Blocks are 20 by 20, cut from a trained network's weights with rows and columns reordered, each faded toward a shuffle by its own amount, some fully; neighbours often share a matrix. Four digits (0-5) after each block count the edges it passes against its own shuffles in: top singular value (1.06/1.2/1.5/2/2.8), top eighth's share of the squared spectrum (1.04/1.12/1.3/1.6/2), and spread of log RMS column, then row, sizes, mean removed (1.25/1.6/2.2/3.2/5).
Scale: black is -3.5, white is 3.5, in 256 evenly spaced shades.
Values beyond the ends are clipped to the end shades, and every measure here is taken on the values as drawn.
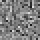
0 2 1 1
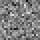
0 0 0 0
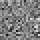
1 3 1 1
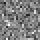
0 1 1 0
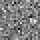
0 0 0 0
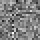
2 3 1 1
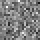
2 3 1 0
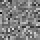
1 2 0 0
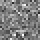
1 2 0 1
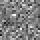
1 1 0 0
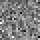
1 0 0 0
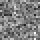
1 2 0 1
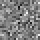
0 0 0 0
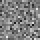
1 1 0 0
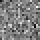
1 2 0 0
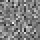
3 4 1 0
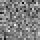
0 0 0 0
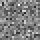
0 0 0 1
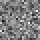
0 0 0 0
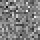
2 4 1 0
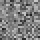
2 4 0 1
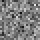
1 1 0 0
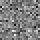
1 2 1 0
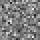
1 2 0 0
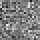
2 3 1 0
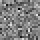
0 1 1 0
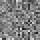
2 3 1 1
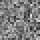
2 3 1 0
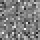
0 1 0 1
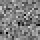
1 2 0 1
